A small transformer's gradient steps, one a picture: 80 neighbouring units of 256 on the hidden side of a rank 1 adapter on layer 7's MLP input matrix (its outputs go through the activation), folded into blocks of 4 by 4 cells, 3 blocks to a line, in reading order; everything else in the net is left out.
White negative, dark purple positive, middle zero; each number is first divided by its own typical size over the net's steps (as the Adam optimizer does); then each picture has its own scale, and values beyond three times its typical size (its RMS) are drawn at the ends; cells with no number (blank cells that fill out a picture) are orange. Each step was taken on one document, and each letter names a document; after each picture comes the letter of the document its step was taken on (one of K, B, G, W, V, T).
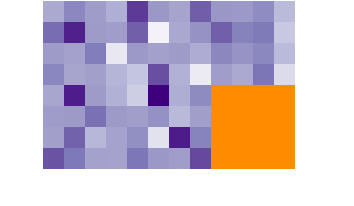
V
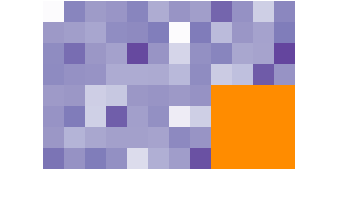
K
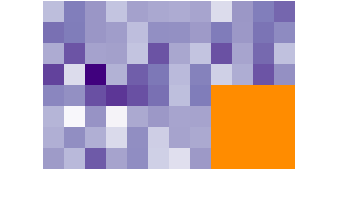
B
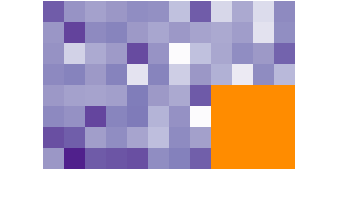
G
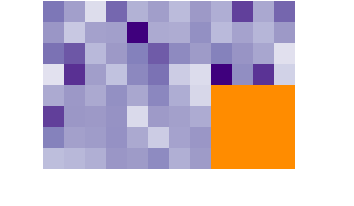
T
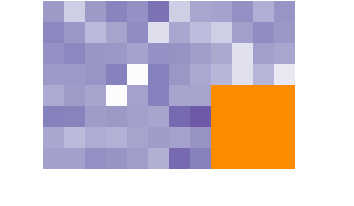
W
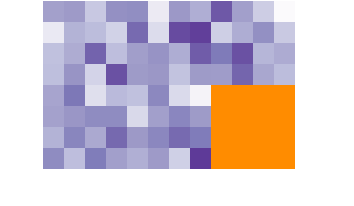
T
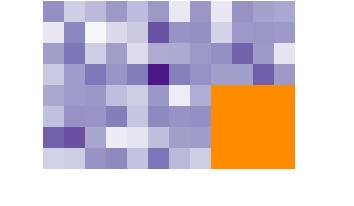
B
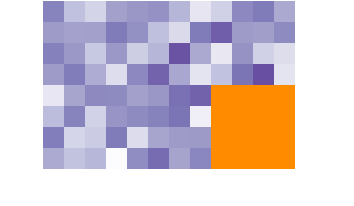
G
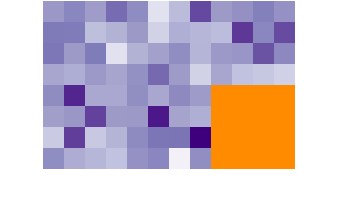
V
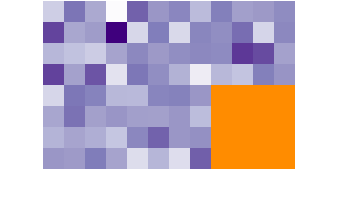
T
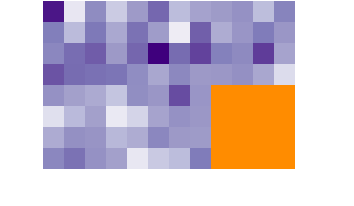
B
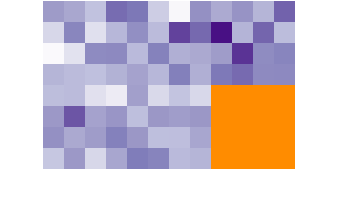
T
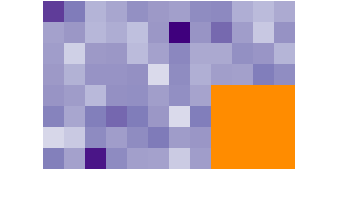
K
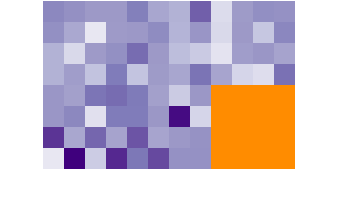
G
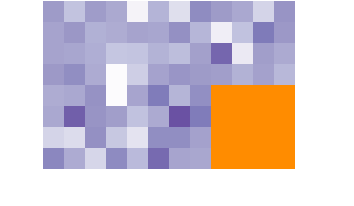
W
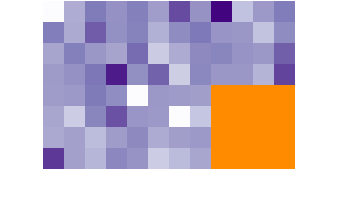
K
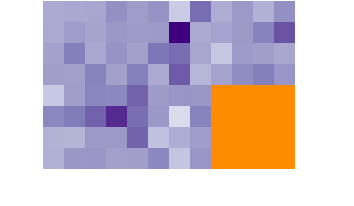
K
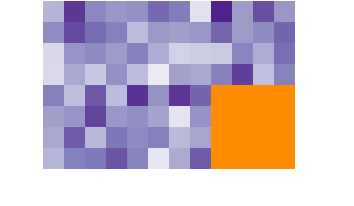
G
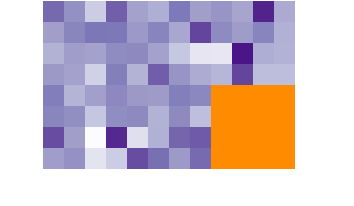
G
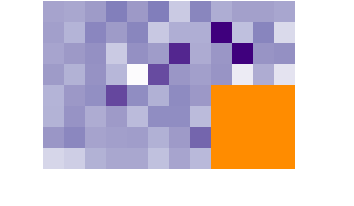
W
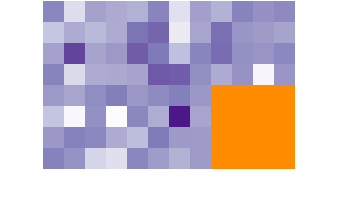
B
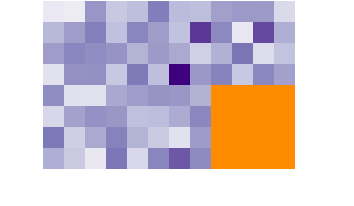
T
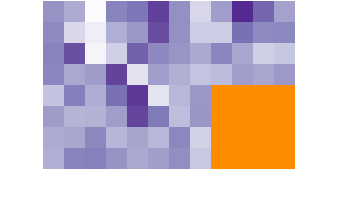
V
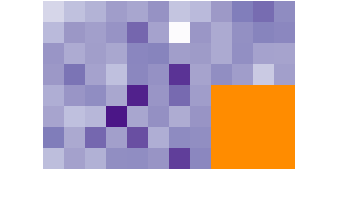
K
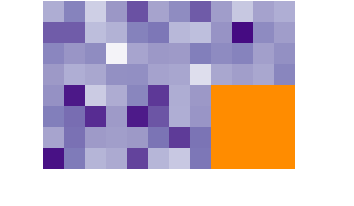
V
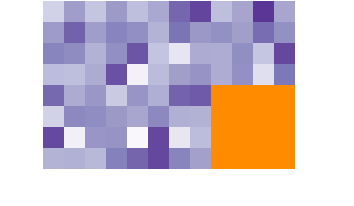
G
